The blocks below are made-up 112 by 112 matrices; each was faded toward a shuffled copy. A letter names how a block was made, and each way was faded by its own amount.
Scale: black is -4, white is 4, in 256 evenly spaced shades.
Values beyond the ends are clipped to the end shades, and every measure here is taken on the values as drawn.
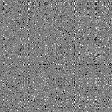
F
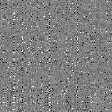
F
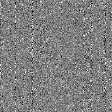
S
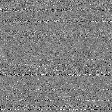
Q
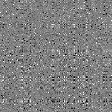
F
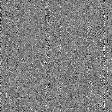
S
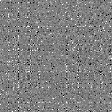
F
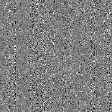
S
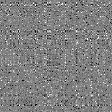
F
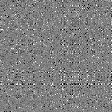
F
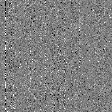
S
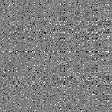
F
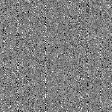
S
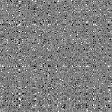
F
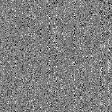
S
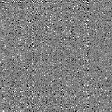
F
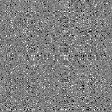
F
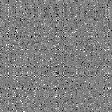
F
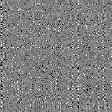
F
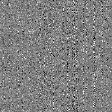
S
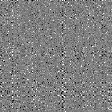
F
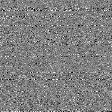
Q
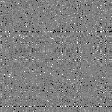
F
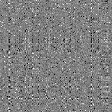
F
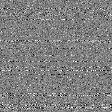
Q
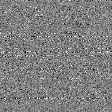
Q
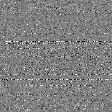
Q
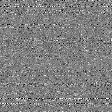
Q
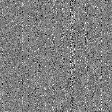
S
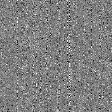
S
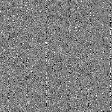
S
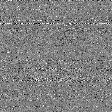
Q
